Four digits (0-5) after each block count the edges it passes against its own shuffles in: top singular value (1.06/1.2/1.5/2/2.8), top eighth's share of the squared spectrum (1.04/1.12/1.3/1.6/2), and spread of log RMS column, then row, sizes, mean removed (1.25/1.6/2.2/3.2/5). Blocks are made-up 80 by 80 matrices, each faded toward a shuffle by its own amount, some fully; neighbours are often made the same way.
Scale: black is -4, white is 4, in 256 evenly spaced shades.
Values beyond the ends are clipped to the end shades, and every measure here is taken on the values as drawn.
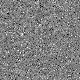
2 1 0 0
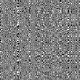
4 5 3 3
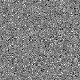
3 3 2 1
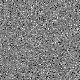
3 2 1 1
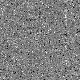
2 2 0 0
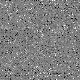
3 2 1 1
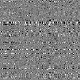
4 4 2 3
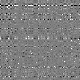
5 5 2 3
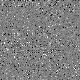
3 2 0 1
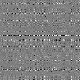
5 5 2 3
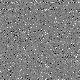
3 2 0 1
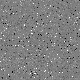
1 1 0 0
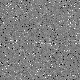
2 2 0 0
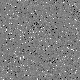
0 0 0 0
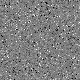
0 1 0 0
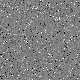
0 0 0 0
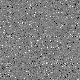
3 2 0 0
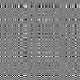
5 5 4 4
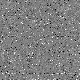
3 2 0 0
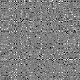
4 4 2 3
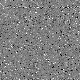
3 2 0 1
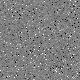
0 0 0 0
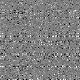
4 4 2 3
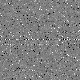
3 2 0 1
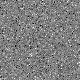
0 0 0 0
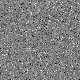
0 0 0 0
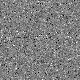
0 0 0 1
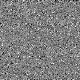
1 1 0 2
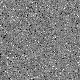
0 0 0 0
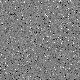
1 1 0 0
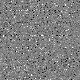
3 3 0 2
